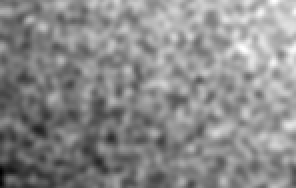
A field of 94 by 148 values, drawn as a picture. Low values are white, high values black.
Slope: up to the bottom left. Ninth with the lowest average: top right. Grain: blotchy. Stripes: none. Odd rows or columns: none.
